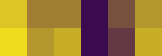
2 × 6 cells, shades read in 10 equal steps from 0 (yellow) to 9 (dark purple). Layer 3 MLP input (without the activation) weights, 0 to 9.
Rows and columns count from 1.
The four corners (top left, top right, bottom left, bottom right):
1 3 0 2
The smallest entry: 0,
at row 2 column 1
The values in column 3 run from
2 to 4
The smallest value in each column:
0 3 2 9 6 2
